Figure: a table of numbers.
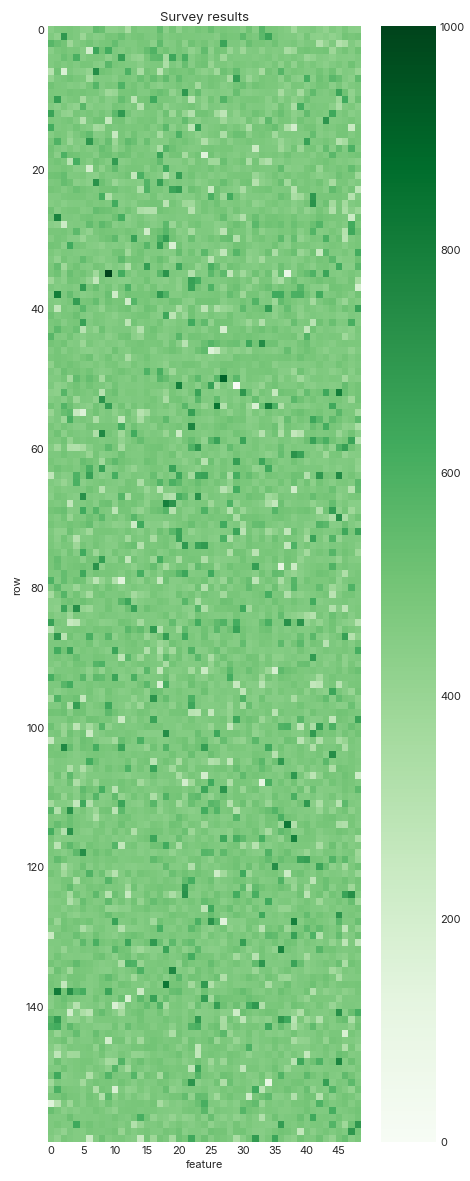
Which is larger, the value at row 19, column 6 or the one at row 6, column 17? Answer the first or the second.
the first
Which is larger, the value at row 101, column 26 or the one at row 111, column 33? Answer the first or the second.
the first
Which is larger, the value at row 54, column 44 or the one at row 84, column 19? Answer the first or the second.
the first
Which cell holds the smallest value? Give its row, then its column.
51, 29
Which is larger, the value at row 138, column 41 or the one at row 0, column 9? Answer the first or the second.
the second
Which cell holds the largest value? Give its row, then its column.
35, 9
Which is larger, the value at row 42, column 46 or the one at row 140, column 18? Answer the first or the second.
the first
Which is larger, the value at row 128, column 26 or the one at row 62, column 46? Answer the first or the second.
the first
